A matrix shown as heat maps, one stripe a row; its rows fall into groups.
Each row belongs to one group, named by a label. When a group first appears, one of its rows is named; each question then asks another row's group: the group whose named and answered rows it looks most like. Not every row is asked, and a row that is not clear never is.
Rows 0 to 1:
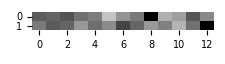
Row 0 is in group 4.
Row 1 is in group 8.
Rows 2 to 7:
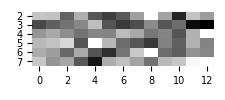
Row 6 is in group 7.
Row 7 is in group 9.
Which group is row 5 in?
4
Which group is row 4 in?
9
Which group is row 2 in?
7
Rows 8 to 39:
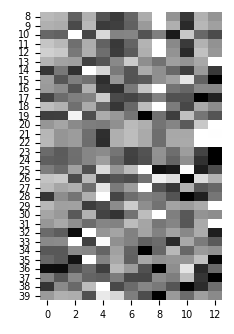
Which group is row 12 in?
7
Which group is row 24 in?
8
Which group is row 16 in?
7
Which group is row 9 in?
7
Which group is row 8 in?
7
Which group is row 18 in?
7
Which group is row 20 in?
9
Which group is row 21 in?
9
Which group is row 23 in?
8
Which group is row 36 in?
4
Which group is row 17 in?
8
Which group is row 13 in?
9
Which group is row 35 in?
8
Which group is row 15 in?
8
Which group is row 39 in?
4
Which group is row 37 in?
8
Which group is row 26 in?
7
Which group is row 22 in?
9
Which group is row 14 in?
8
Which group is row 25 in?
4
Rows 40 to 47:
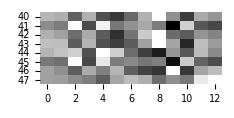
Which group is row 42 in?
7
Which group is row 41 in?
4
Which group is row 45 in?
4
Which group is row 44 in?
4
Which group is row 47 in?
9
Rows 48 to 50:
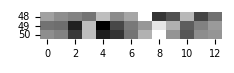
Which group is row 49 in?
7
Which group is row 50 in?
7
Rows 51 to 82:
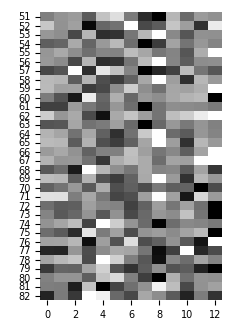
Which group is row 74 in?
4
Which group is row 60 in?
8
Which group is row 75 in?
8
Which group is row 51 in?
4
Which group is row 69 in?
7
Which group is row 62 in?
9
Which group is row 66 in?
9
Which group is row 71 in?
7
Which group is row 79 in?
8
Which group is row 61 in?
4
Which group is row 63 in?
4
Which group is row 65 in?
7
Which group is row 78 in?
4
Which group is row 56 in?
7
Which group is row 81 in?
7
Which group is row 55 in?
9
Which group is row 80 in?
4
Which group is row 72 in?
8
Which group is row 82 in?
8
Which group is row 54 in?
4
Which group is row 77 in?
4
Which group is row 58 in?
7
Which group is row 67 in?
9
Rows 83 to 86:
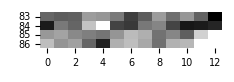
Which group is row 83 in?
8
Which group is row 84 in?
8
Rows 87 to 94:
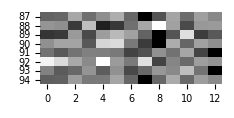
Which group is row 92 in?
4
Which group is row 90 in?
4
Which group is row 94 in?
4
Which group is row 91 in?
8
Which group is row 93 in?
8
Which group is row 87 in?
4
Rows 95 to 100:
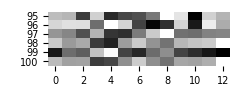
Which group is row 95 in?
7
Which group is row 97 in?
7
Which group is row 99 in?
8
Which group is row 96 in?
4
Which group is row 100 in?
9
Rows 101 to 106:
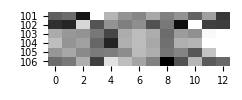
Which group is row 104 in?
9
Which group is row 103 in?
9
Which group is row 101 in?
8
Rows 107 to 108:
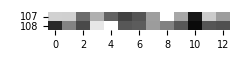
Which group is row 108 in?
8
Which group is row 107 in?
7
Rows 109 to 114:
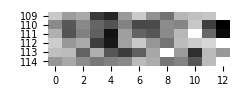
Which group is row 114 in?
9
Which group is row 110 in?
8
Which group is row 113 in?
7
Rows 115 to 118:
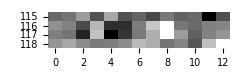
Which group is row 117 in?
7
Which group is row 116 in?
7
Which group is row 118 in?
9
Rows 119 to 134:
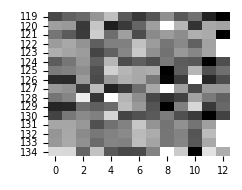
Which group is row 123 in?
9
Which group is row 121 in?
8
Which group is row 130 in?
8
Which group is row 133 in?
9
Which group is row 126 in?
4
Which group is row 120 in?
7
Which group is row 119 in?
8
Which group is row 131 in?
9
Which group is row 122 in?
9
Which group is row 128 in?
4
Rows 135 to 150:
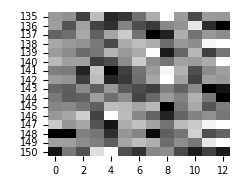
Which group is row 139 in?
4
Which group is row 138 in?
9
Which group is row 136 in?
8
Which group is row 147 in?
9
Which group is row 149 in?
9
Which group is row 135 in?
7
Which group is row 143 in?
8
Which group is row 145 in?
4
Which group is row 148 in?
4
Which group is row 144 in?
8
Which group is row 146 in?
4
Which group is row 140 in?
9
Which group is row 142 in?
7
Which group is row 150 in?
8
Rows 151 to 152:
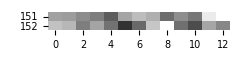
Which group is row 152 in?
7
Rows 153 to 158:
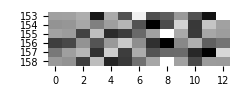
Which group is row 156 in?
4
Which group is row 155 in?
7
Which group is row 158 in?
7
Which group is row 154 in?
4
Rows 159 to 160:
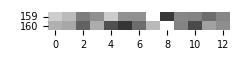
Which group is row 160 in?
7
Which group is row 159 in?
4
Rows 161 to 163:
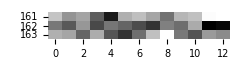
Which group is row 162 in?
8
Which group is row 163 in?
7
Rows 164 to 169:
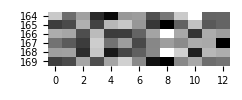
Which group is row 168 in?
7
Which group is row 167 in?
8
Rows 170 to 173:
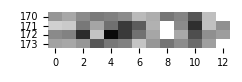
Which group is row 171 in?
7
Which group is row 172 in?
7
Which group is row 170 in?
9
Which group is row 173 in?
9
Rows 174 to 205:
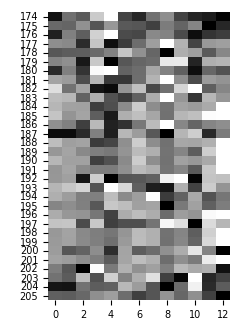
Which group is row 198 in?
9
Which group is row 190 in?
9
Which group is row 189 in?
9
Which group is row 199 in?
9
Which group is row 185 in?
9
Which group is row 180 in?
8
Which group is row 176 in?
8
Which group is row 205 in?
8
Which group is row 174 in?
8
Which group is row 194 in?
4
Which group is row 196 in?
9
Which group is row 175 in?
8
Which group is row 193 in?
4
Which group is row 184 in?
9
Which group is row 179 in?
7
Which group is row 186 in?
7
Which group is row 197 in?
7
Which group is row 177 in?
7
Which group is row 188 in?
9
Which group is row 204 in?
4
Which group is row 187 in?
4
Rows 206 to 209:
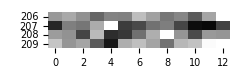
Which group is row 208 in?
7
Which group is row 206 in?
9
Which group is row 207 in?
8
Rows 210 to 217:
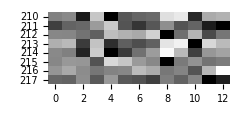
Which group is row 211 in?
8
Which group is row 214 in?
7
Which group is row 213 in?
7
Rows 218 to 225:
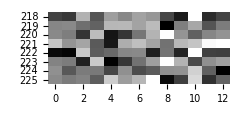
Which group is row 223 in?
7
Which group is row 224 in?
8
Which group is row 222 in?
4
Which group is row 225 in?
4
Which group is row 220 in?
7
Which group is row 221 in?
9
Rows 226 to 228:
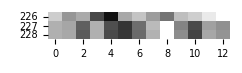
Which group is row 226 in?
9
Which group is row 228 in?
7
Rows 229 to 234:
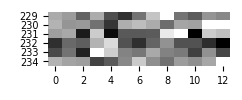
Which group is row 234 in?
9
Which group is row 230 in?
9
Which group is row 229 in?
7
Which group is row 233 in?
8
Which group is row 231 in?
7
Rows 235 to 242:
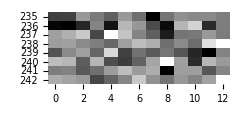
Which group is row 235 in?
4
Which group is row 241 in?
4
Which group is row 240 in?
7
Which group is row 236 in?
4
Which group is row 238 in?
9
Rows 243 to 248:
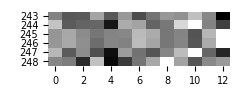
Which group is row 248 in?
7
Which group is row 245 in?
9
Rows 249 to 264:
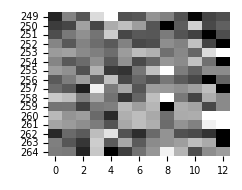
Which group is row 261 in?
9
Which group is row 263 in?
8
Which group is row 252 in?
8
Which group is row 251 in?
8
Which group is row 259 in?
4
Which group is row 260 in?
9
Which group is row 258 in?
7
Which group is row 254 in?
8
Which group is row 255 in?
7
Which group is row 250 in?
4
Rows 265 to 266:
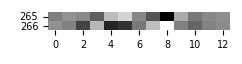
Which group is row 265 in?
4
